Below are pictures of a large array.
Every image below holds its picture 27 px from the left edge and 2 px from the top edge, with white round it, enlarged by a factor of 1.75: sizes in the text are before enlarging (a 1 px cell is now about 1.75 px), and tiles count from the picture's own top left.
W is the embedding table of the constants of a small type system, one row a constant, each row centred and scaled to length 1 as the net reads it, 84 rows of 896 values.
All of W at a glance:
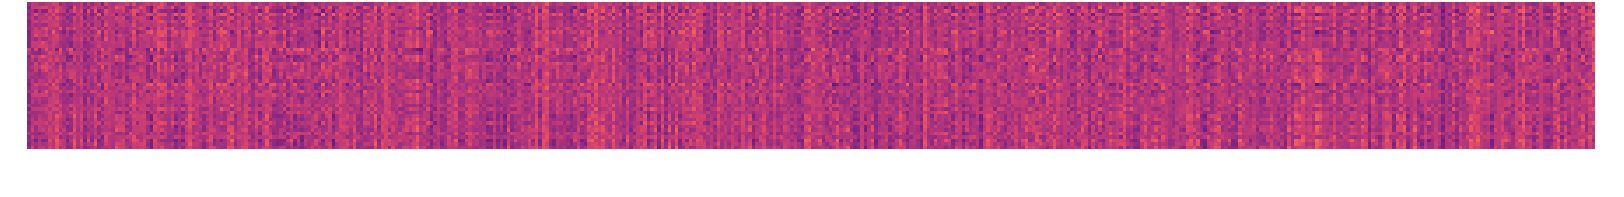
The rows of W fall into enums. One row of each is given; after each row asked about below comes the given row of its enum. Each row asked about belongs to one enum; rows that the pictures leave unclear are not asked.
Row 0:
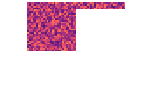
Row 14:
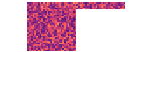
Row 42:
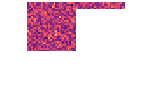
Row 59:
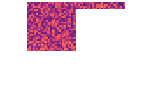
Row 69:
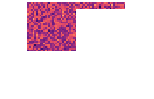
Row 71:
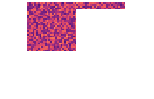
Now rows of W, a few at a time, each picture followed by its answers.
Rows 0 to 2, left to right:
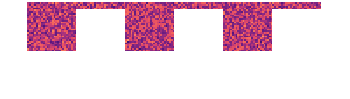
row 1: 69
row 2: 71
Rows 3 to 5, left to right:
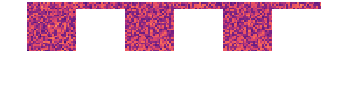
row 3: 14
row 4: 59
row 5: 59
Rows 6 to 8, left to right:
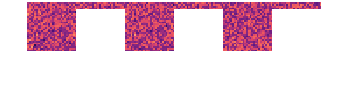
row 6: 69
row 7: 69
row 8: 59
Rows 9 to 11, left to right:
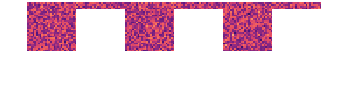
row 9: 71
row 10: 14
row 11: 69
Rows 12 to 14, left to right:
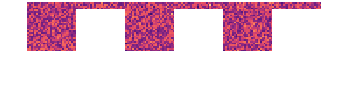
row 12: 59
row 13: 69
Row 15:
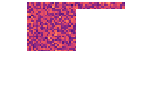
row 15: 42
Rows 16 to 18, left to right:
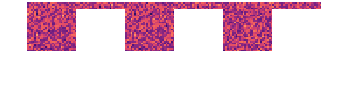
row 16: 69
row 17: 69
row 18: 14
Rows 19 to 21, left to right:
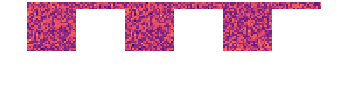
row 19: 69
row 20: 69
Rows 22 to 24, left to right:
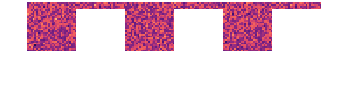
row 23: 71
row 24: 69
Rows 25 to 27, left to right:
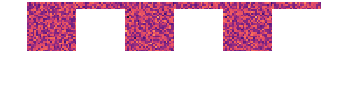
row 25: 71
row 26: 42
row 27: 42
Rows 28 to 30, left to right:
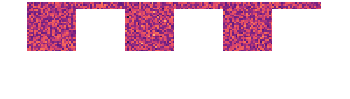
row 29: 42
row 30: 71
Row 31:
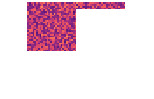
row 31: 71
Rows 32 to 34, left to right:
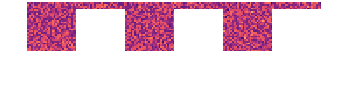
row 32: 59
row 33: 71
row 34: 42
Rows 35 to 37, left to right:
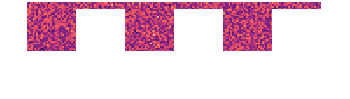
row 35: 69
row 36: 42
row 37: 71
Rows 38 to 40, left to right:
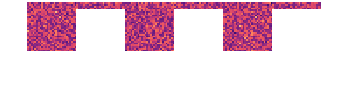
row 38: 42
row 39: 14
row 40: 42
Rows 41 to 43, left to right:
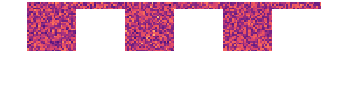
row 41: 0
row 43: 59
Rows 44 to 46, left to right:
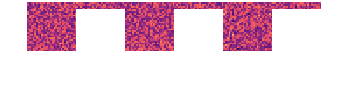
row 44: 71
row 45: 59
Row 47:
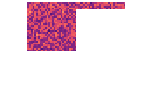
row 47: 69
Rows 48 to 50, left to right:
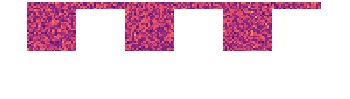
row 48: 0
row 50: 42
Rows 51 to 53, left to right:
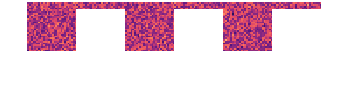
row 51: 14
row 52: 71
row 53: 69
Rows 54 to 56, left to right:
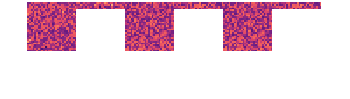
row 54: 69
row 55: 59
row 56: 59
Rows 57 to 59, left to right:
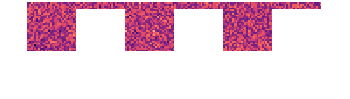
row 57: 69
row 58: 42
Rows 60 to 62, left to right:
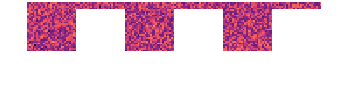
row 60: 69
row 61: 14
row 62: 59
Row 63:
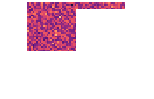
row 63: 42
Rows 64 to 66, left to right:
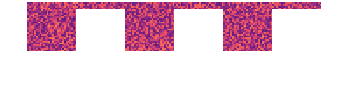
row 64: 14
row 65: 59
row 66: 71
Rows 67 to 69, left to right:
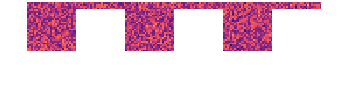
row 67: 59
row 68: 14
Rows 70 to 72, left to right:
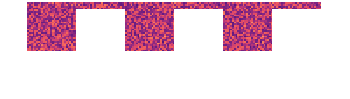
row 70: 59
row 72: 71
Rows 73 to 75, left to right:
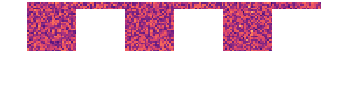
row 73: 0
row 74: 59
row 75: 42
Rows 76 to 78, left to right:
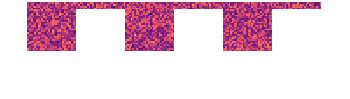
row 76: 0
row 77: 69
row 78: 59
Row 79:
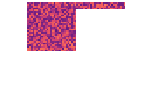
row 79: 59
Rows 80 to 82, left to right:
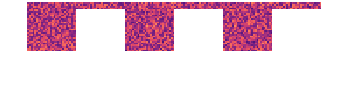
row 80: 59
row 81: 14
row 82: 0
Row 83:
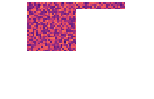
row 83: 71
